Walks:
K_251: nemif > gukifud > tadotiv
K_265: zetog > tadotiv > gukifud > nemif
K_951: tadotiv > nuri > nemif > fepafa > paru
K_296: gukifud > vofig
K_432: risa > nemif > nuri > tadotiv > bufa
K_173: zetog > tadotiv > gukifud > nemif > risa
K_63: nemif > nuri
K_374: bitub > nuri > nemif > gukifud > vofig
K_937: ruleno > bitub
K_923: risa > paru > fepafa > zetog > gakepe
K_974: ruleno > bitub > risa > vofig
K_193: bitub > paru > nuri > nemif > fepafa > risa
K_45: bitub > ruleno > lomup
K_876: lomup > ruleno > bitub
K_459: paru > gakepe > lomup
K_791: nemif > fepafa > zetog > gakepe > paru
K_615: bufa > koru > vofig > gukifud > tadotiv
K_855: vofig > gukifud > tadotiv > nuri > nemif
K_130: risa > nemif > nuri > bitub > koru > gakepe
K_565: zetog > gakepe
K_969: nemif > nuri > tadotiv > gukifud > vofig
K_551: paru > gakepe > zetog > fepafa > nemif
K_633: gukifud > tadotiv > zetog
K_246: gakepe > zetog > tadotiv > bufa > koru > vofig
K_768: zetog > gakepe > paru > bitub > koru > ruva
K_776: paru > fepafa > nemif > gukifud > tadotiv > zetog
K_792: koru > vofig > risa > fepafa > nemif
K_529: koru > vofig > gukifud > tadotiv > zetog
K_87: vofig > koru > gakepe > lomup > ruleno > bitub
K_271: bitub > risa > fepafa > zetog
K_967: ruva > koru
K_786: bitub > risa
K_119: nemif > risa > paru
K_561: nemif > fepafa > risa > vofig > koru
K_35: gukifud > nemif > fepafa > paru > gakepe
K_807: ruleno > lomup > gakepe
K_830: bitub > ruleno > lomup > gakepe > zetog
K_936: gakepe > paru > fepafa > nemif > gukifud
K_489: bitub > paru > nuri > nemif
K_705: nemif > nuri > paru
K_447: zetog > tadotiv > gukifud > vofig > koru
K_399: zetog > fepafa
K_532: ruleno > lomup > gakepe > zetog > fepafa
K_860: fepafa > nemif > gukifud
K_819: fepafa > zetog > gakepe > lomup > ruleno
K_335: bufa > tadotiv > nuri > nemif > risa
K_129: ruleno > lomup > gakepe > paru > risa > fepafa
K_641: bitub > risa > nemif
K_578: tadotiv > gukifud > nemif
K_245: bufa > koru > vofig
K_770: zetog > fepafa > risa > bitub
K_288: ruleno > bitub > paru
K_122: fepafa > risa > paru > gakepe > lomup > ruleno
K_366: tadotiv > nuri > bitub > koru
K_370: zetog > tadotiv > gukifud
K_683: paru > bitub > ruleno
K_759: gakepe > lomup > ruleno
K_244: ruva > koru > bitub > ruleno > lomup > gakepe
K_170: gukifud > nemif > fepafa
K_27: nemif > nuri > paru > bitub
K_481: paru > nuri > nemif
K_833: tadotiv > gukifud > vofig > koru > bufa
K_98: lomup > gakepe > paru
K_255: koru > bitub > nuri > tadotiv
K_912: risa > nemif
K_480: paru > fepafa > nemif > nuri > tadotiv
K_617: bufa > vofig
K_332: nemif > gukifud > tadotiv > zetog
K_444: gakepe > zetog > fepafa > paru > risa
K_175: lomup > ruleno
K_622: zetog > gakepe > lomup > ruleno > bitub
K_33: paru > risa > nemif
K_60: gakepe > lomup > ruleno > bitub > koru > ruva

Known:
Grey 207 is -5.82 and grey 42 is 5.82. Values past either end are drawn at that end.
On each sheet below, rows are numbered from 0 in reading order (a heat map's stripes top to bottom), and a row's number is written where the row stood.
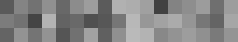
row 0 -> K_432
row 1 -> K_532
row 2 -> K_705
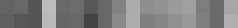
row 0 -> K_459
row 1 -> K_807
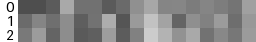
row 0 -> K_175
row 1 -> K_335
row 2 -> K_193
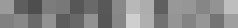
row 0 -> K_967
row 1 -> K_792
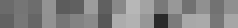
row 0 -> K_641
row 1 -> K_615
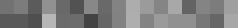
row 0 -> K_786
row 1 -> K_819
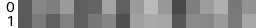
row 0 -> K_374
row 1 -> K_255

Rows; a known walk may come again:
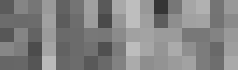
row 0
K_969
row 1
K_860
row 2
K_288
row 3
K_399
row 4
K_459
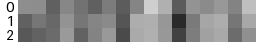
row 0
K_561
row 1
K_615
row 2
K_251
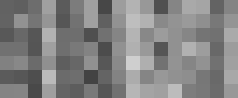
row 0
K_265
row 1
K_705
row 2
K_122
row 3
K_529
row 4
K_792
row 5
K_819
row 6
K_271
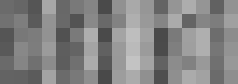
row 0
K_633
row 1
K_786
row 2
K_855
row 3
K_374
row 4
K_335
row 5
K_370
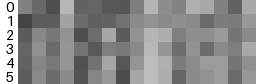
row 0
K_565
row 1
K_876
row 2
K_489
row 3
K_974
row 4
K_481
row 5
K_480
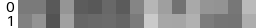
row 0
K_130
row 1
K_129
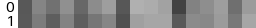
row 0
K_432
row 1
K_255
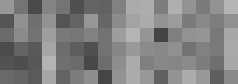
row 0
K_768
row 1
K_27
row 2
K_617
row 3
K_87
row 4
K_759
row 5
K_332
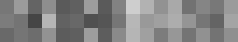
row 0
K_193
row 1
K_532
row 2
K_641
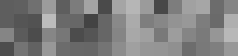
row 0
K_578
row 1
K_807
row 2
K_60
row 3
K_683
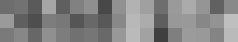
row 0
K_776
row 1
K_967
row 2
K_245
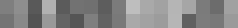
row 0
K_791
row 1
K_770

